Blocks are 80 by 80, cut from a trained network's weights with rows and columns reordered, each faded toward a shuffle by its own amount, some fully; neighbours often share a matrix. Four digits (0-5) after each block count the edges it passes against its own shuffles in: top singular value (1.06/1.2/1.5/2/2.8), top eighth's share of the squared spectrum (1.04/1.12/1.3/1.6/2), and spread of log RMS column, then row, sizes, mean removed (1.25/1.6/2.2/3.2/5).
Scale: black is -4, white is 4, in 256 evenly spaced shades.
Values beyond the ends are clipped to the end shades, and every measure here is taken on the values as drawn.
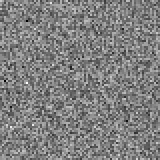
0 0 0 0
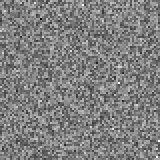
0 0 0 0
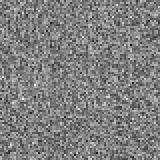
3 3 0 0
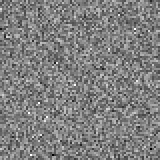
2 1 0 0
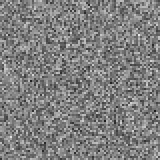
2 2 0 0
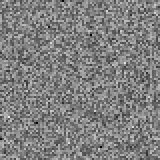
0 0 0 0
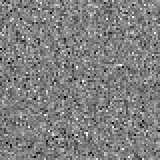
2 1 0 0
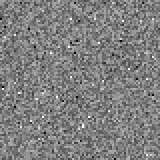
0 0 0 0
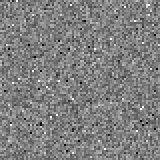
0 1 0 0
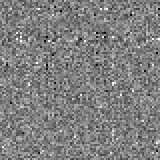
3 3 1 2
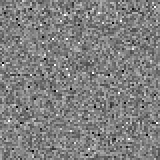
1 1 0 1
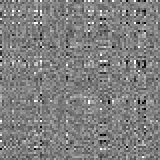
4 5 3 3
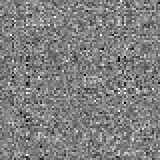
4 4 2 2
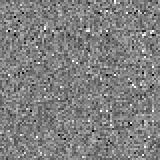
3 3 2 1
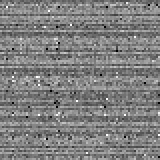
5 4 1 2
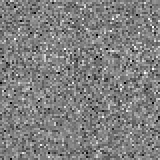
2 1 0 0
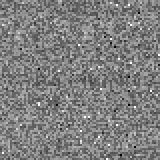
1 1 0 0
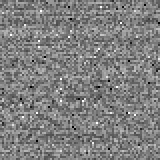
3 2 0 0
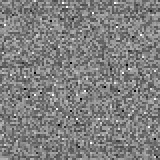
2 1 0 0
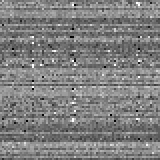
5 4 2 2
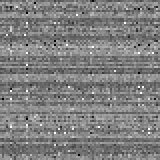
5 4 2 2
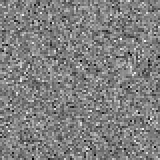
1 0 0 0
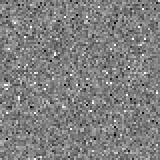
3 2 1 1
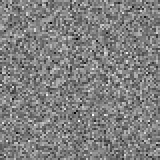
2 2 0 0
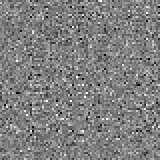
3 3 2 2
